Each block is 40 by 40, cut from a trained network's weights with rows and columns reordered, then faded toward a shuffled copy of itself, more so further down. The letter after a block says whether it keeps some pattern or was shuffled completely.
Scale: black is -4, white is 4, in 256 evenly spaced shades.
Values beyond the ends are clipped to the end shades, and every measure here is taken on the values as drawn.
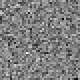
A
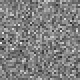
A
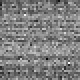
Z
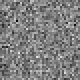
Z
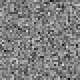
A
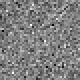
A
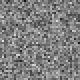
A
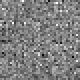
Z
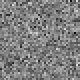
A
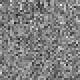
Z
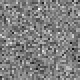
A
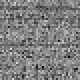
Z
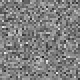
Z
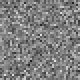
A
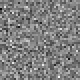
A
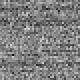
Z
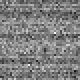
Z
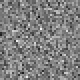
A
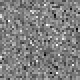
A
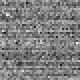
Z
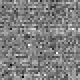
Z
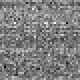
Z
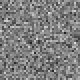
A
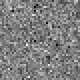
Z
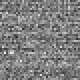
Z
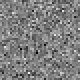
A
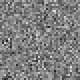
A
